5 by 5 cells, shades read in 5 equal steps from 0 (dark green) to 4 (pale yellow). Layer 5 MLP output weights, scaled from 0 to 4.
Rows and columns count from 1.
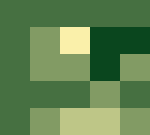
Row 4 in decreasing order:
2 1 1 1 1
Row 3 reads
1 2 2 0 2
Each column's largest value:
1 2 4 3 2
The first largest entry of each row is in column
1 3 2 4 3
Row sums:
5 7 7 6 11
